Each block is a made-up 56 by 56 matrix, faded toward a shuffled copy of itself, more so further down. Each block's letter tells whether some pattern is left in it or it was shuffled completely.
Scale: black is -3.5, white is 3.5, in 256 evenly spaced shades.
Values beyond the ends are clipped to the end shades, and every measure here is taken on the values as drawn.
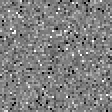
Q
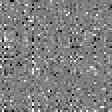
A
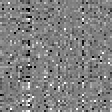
A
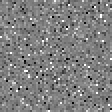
Q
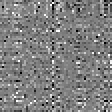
A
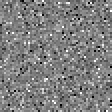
Q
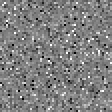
Q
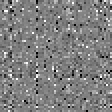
A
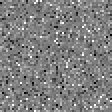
Q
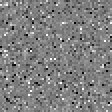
Q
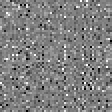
A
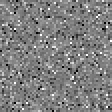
Q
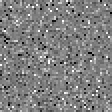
Q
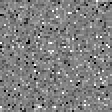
Q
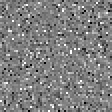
Q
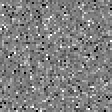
Q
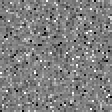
Q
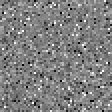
Q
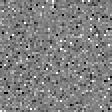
Q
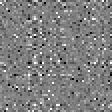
A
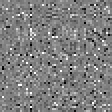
A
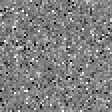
Q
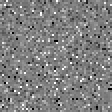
Q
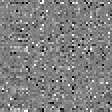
A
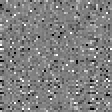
A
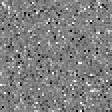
Q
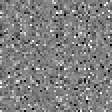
A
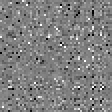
A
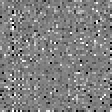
A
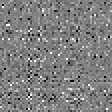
A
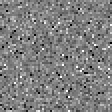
Q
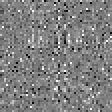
A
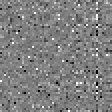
A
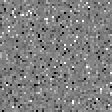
Q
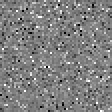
Q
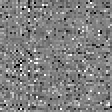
A
